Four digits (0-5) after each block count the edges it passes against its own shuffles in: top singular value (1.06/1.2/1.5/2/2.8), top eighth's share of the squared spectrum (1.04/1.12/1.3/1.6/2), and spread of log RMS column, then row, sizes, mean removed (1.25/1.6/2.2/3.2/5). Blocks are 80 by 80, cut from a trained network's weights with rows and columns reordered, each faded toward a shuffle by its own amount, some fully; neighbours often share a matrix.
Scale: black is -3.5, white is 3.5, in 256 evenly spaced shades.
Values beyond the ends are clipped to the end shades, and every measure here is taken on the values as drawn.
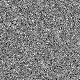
0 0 0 0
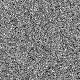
0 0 0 0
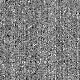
3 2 0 1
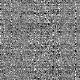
3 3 3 0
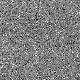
0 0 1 0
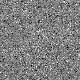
1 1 0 0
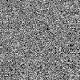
3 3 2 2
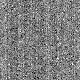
3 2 0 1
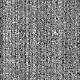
4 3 1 3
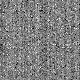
3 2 0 1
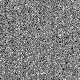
1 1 0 0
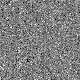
0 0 0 0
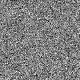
1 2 0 0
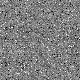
1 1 1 0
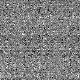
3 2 2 0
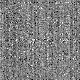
3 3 0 2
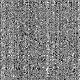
3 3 1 2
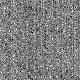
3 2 0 1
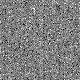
1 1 0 0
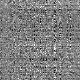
3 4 4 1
